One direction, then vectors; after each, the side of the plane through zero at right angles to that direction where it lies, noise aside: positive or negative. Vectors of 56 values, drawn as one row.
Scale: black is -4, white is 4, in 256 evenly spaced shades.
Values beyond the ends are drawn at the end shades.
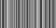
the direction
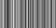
negative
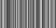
negative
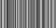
negative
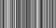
positive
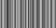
negative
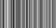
positive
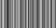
negative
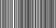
positive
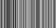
negative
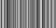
negative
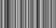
negative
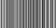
negative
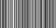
positive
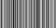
negative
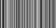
positive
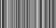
positive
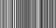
positive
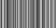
negative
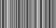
positive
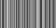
positive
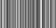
negative
